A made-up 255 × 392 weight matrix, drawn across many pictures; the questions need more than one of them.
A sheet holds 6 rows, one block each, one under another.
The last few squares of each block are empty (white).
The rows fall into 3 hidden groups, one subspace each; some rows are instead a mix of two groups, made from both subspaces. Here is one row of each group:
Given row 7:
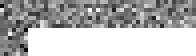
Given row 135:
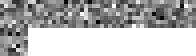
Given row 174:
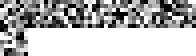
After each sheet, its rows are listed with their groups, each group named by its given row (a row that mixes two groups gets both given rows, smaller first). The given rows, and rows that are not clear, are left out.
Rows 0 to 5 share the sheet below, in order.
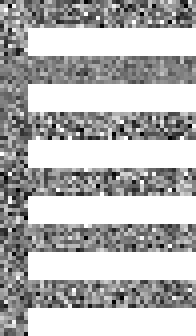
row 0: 7
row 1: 135 and 174
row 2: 174
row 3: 7
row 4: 7
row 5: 174
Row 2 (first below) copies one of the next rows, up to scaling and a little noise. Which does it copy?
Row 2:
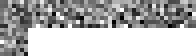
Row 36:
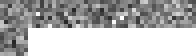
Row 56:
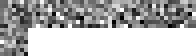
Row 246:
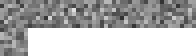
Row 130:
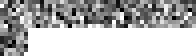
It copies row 56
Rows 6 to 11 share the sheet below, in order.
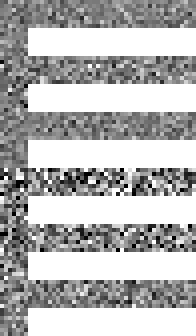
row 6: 174
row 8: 174
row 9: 135
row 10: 7
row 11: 135
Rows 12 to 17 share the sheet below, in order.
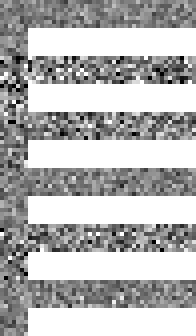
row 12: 135 and 174
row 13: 7 and 135
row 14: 135
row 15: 174
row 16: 7
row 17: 174
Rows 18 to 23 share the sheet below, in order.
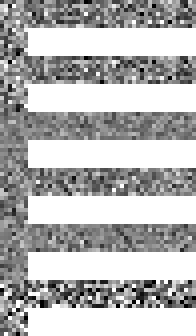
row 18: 7
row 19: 7
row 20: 135
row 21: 174
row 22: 174
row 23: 7
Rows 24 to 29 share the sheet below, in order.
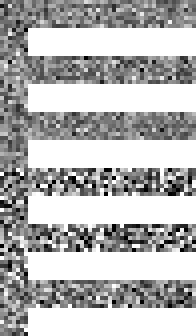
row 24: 7
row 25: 7
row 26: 135
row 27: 174
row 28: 135 and 174
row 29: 7 and 174
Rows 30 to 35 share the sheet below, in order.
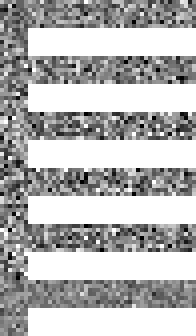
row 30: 7
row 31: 7
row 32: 7
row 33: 135
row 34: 7
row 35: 135
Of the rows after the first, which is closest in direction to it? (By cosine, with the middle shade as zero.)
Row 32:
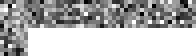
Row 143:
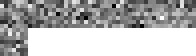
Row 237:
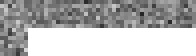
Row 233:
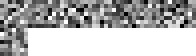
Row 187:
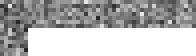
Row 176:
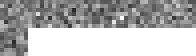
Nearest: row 237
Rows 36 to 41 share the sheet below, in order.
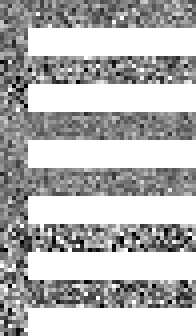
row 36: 174
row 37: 7
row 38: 7
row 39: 7
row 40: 174
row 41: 7
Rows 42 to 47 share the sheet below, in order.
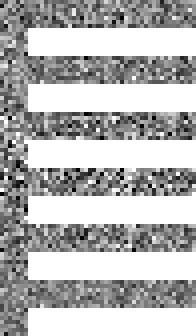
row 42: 174
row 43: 7
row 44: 7
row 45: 135
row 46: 135
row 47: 7
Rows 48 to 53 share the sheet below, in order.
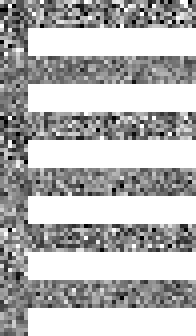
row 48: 7
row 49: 135
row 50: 7
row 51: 174
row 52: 7
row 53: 174
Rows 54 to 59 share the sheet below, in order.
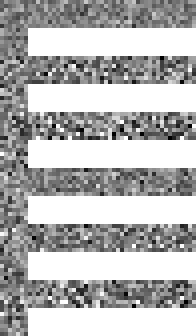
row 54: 135
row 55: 174
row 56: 174
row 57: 7
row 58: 7
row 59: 135 and 174
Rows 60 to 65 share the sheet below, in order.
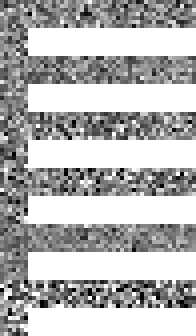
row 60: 7 and 135
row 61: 135 and 174
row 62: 174
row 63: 135
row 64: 7 and 135
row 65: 7
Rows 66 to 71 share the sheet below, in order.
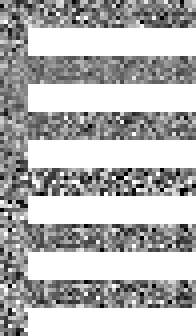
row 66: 135
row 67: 7
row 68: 7 and 135
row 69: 7 and 174
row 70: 7
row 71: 7
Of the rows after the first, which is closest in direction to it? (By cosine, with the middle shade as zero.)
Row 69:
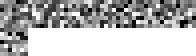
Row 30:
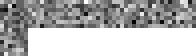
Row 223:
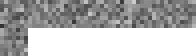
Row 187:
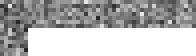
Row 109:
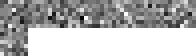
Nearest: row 30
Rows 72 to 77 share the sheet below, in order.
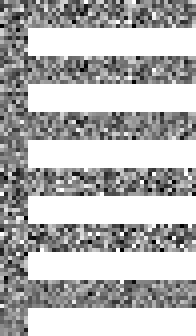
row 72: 135
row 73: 135
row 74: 135 and 174
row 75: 7 and 135
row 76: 7
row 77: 135
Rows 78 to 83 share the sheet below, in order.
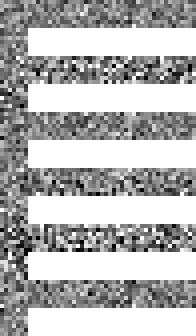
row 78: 135
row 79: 7 and 174
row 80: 135
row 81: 7 and 174
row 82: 7 and 174
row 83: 135
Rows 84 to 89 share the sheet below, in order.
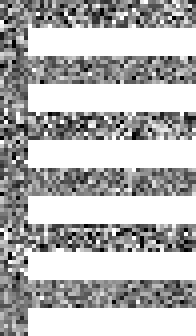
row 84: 174
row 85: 7
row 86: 135
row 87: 135
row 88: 7
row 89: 7 and 174
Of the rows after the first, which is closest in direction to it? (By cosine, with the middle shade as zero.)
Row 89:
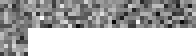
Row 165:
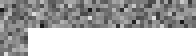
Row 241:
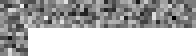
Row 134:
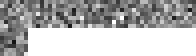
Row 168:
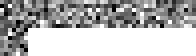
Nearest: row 165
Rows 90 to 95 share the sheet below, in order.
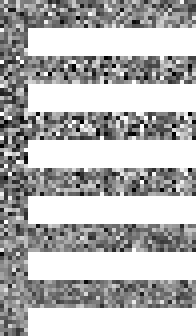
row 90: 135
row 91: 174
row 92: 7 and 135
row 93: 7
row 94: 135
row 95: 7
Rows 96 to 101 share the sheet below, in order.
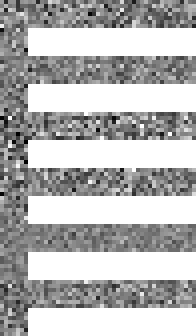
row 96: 135
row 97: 7
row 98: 7
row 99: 135
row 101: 7
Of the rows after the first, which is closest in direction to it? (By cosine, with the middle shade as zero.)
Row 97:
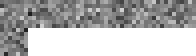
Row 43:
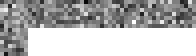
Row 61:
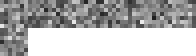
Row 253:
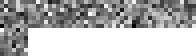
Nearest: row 43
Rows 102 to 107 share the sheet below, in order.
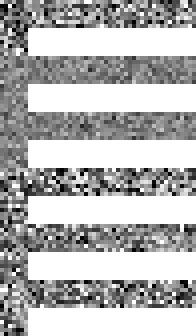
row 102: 7
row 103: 135
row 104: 135
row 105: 135
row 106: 135
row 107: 7
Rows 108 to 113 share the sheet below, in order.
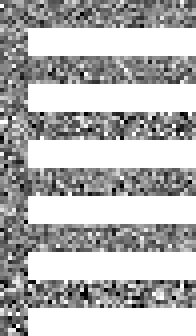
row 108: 7 and 135
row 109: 174
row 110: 7
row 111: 174
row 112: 7
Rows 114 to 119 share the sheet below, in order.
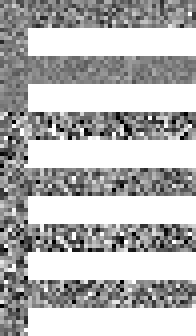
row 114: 174
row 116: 174
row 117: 174
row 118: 174
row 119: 135
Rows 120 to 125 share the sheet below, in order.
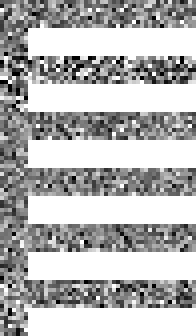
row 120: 7
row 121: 135
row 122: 174
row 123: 174
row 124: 174
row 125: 7
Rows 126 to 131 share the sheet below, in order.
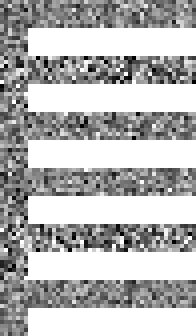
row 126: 7
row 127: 135
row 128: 135
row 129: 7
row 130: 174
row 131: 135
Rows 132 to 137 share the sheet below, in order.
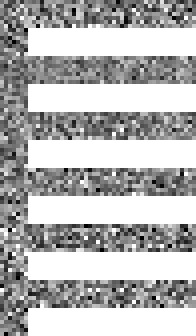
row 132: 7 and 174
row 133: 7
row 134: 174
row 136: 7
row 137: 7
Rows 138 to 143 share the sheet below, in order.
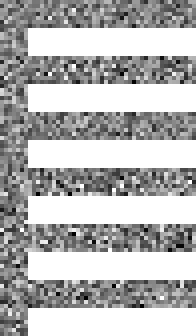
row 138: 174
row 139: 174
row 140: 135
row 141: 174
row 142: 7 and 174
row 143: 135
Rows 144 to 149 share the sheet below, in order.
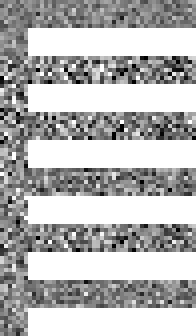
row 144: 174
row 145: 174
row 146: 135 and 174
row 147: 7
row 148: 174
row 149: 7
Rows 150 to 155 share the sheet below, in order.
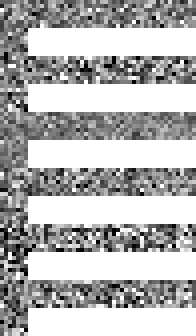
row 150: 7
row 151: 135
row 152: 135
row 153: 135
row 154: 7
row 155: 7 and 174
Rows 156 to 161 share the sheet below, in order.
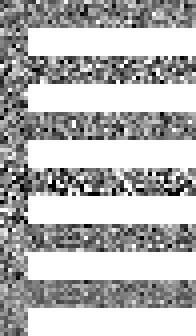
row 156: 135
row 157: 7
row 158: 174
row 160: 7
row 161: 7
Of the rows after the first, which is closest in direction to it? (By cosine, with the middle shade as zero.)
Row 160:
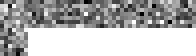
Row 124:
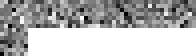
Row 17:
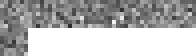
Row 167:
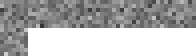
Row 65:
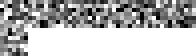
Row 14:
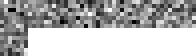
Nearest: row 65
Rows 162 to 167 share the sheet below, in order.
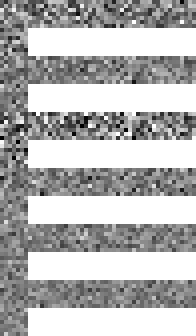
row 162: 7 and 135
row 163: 135
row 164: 135
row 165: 7
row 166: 135
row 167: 7
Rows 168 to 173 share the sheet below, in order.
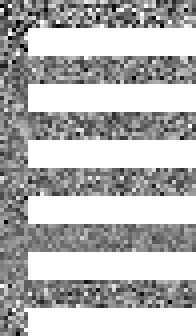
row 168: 7
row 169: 7
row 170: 135 and 174
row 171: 7
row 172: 135
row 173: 7
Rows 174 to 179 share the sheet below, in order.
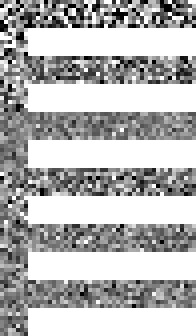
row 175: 7
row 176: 174
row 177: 7
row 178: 135
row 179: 135
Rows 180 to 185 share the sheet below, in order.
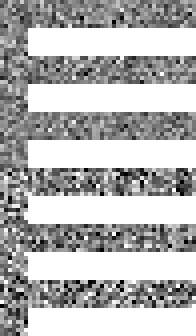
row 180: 174
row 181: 135
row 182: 174
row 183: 7
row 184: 7 and 174
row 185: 135
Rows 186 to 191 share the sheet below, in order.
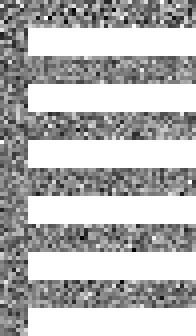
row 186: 174
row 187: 7
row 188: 135
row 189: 174
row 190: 135
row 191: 135
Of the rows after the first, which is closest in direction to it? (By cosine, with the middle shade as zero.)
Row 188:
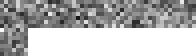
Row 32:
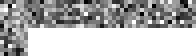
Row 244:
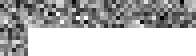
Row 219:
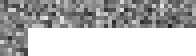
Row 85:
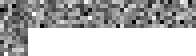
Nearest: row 85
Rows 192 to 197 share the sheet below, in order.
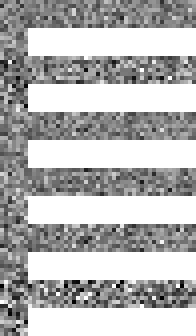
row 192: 174
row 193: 7
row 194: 135
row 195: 7
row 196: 135
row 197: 135
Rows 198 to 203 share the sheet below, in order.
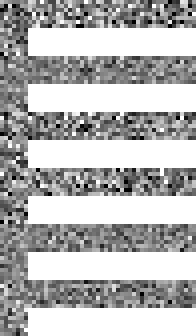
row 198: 7 and 174
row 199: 135
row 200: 135
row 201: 135 and 174
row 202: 174
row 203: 7
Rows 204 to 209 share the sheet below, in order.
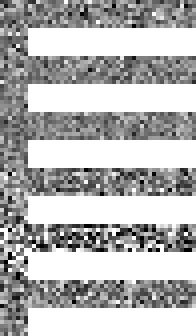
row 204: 135
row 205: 135
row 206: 7
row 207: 7
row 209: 135
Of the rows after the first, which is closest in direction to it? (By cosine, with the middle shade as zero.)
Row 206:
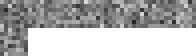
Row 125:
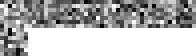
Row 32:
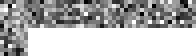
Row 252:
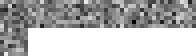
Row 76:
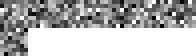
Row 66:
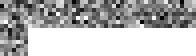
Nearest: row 252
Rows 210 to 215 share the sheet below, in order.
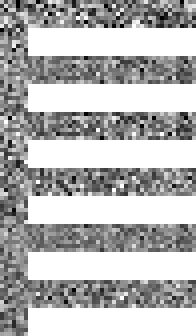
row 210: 135
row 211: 7
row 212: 7
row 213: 174
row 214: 7
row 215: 174
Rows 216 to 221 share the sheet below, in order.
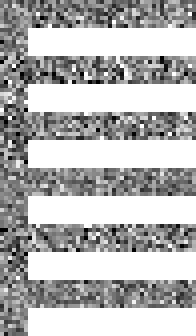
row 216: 174
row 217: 174
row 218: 7
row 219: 135 and 174
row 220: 7 and 135
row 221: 7
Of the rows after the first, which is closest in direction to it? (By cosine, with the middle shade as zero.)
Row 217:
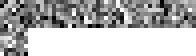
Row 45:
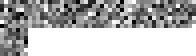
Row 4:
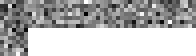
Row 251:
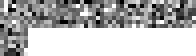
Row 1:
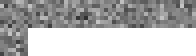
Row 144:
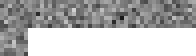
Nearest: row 144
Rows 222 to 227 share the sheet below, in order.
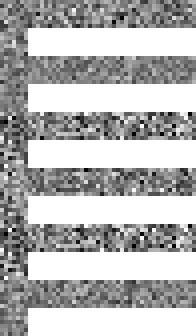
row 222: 174
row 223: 135
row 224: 7
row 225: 7
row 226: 7
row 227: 135
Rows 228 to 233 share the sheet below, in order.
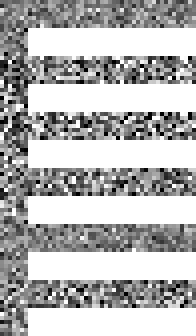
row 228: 7
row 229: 7
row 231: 174
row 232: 135
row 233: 174
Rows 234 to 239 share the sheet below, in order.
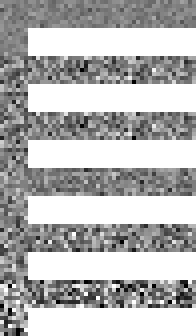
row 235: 135
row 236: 135
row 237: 7
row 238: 174
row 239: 7
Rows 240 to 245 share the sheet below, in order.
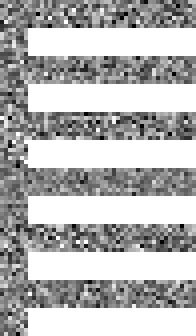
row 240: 174
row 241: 135 and 174
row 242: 7
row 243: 135
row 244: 135
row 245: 7 and 135
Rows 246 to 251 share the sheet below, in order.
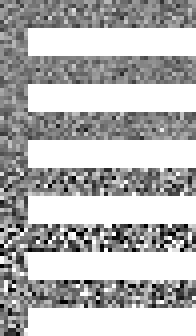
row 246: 174
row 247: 174
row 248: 135
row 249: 174
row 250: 174
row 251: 7 and 135
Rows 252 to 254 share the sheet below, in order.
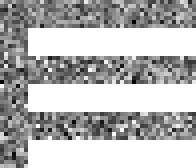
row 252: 7
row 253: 135
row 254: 174
